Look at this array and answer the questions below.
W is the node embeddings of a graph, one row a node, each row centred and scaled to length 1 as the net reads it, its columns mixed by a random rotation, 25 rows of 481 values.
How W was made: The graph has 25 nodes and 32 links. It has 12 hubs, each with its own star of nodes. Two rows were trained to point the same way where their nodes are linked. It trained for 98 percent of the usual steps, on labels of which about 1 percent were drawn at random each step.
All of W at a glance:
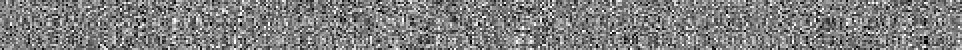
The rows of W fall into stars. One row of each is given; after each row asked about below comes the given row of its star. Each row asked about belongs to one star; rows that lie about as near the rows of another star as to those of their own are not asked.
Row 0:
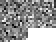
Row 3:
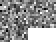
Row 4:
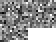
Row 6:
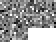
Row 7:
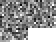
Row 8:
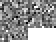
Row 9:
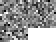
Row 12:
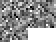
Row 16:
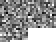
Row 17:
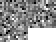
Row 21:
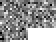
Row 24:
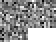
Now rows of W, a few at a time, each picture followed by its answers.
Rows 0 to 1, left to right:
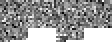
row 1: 16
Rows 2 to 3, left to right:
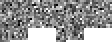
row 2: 8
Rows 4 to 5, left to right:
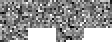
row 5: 0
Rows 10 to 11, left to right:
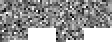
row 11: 12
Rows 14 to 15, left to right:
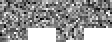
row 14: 17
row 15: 9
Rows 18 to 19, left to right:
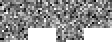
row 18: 3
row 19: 21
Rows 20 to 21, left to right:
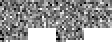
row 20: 24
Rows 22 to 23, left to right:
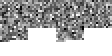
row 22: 4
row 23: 7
